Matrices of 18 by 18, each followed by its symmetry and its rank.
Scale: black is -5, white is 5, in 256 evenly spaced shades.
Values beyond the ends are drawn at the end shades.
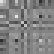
symmetric, rank two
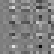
neither, rank two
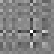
symmetric, rank two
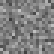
antisymmetric, full rank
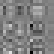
neither, rank two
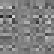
neither, rank two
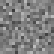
antisymmetric, full rank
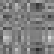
antisymmetric, rank two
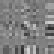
antisymmetric, rank two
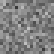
neither, full rank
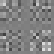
symmetric, rank two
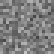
neither, full rank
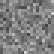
neither, full rank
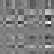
neither, rank two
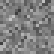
antisymmetric, full rank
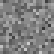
antisymmetric, full rank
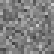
neither, full rank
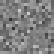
antisymmetric, full rank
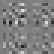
antisymmetric, rank two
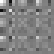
symmetric, rank two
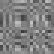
antisymmetric, rank two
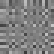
antisymmetric, rank two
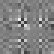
symmetric, rank two
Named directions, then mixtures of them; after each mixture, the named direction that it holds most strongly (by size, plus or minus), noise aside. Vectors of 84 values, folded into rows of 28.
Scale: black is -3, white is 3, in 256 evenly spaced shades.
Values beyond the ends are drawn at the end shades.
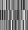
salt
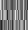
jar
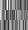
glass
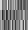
glass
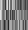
glass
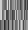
glass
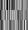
glass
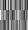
glass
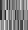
glass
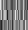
jar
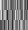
jar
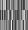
salt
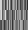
glass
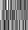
glass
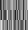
jar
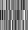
salt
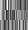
glass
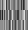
salt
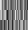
jar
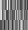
glass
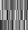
jar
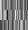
jar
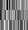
glass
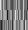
jar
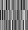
salt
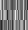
jar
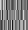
jar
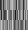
jar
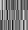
jar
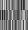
salt
